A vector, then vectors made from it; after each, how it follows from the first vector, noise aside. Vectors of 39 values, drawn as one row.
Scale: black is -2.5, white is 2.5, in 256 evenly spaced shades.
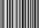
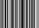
sign-scrambled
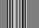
partly zeroed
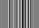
partly zeroed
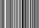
partly zeroed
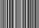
partly zeroed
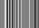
partly zeroed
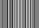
partly zeroed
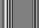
partly zeroed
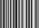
reversed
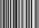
reversed
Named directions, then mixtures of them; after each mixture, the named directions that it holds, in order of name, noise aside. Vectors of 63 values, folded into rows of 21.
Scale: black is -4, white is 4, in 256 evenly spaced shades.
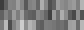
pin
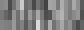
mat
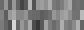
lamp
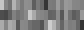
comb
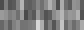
comb, mat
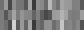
lamp, mat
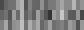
mat, pin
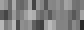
comb, lamp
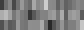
comb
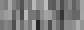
mat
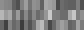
comb, pin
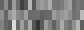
lamp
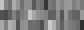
comb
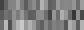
pin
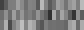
pin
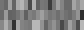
lamp, pin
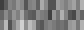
pin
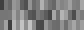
lamp, pin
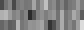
comb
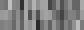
mat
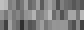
pin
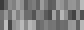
pin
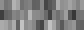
comb, pin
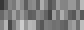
pin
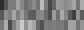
pin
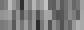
mat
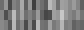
lamp, mat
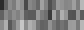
pin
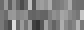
lamp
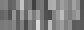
mat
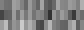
comb, pin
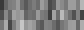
pin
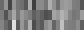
lamp, mat
